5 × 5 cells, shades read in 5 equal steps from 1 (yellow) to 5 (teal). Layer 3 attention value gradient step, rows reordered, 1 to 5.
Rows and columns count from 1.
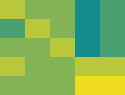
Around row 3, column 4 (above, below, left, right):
5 2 2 4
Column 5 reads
4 4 4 2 1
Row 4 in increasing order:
2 2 2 3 3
